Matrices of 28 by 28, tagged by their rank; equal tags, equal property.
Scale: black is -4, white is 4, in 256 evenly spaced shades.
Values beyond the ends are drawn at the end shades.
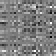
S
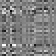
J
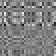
J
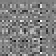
S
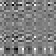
J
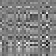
J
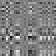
J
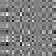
J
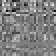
S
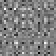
S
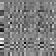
S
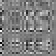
J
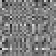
S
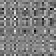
S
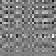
J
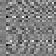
S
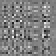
S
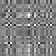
J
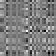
J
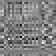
S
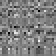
S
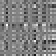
J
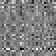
S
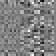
S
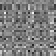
S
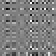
J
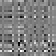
J
